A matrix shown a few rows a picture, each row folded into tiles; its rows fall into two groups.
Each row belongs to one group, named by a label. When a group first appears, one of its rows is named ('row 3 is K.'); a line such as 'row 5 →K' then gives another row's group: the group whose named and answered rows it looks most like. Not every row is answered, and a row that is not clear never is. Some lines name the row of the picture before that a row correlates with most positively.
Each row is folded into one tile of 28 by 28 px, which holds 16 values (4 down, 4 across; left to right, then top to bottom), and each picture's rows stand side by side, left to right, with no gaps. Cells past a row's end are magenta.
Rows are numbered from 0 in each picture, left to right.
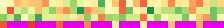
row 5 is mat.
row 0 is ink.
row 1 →ink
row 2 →ink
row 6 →mat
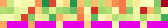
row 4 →ink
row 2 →mat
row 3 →ink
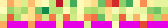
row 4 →mat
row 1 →mat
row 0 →mat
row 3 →mat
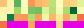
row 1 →mat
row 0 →ink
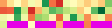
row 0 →ink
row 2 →mat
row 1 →ink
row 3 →mat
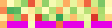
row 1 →mat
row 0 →mat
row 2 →ink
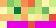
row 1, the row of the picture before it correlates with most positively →0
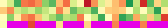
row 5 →mat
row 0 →ink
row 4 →ink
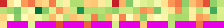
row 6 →ink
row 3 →mat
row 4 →mat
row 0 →mat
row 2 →ink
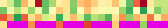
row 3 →ink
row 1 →mat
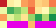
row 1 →ink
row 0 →mat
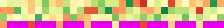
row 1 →ink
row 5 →ink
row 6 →mat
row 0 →ink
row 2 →mat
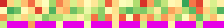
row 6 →ink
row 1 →ink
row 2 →ink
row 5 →mat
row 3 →mat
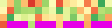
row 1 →mat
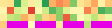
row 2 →mat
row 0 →ink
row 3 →ink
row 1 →ink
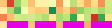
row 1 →ink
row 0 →mat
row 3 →mat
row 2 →ink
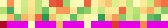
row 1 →mat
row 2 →ink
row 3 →mat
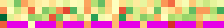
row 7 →ink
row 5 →ink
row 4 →ink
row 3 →ink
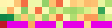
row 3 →mat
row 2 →mat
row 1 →ink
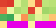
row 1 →ink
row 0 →ink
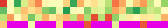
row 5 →mat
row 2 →mat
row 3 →mat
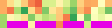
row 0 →ink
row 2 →mat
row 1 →ink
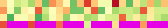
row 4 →mat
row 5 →ink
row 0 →ink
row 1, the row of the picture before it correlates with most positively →1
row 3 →ink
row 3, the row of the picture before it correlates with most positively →1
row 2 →ink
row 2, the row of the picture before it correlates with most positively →0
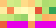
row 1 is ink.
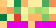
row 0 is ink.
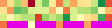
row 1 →mat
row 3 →mat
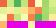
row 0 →mat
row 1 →ink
